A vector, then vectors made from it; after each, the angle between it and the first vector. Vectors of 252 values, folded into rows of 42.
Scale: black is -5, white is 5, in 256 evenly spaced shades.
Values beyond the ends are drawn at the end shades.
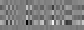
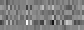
nearly opposite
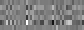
nearly opposite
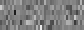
partly opposed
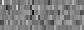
partly opposed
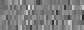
partly opposed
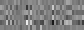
nearly opposite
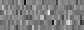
partly opposed
